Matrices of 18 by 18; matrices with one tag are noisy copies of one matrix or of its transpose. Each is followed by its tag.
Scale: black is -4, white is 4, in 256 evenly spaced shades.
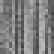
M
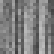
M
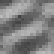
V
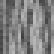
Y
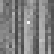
M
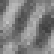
V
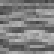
Y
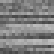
M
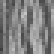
Y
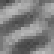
V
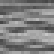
Y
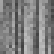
M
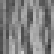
Y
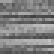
M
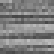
M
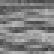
Y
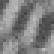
V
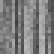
M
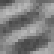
V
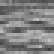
Y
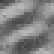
V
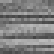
M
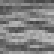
Y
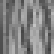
Y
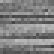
M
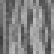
Y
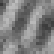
V
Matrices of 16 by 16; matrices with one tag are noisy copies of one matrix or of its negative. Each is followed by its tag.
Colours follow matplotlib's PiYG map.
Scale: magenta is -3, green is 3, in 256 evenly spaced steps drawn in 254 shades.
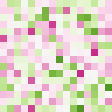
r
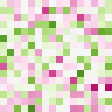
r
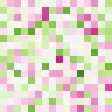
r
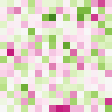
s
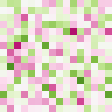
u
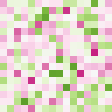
r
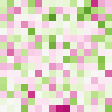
s
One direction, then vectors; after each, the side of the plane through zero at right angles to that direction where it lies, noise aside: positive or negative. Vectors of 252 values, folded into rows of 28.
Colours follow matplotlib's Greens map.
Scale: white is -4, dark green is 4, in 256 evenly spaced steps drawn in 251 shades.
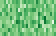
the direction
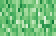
negative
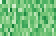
positive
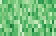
negative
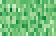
positive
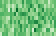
positive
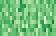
negative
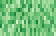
negative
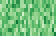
positive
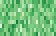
positive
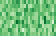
positive
